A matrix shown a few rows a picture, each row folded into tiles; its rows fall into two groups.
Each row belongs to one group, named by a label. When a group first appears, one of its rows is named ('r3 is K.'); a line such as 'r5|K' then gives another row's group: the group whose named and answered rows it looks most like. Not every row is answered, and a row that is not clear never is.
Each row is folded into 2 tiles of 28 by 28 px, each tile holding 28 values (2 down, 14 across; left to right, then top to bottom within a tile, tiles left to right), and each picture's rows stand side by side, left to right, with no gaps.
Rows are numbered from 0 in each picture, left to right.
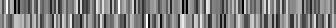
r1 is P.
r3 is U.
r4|U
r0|U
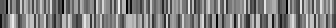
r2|U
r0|P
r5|P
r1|P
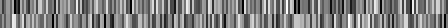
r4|U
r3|P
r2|U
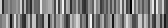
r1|U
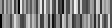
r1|P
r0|U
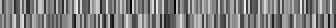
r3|P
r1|P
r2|U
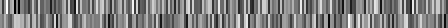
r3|P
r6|P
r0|U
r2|P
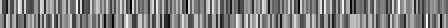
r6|U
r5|U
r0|P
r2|U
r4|P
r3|U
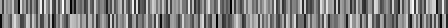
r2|P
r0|U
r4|P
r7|P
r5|P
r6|U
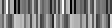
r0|U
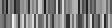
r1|U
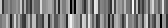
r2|U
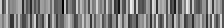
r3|P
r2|P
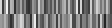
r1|P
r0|U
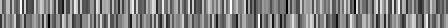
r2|P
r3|P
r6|U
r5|P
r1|P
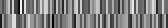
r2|P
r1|P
